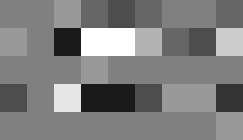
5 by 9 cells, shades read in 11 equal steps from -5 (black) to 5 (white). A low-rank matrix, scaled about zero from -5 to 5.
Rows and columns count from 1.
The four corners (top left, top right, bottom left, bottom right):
0 -1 0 1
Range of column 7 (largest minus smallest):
2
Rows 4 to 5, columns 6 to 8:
-2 1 1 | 0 0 0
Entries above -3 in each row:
9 8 9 6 9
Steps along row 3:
same same up down same same same same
